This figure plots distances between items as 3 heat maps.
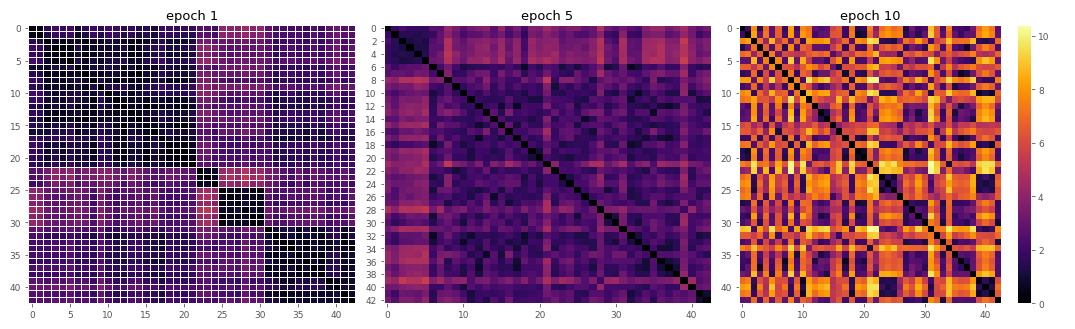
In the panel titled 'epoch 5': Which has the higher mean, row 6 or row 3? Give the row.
3
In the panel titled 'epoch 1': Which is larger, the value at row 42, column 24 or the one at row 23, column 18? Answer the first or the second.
the second
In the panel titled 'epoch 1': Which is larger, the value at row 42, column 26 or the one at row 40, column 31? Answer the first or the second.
the first
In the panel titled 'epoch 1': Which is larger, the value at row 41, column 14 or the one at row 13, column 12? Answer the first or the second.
the first
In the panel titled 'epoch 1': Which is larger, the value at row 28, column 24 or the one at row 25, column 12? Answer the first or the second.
the first
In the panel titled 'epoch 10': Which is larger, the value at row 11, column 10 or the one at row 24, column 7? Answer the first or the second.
the first
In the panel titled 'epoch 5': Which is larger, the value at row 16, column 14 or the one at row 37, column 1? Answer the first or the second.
the second
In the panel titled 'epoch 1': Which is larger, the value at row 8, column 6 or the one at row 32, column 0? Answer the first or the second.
the second
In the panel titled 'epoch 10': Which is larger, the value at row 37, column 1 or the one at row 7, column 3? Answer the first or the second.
the first
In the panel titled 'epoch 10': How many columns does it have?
43
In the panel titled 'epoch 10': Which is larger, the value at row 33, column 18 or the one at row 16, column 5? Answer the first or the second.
the second
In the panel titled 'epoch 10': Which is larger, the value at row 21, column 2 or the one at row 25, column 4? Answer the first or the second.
the first
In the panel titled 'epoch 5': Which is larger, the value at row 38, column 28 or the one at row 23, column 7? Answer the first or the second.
the first
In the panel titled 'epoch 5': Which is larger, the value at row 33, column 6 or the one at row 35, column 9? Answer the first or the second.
the second
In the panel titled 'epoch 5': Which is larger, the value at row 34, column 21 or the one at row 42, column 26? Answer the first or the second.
the first
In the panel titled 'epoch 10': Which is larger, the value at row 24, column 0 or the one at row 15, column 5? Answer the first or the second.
the first
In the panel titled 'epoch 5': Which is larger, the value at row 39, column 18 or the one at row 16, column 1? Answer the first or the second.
the first
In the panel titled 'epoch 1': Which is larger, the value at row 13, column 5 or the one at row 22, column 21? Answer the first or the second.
the second
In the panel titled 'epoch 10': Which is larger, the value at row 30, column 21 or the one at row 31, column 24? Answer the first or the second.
the first
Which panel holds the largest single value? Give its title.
epoch 10
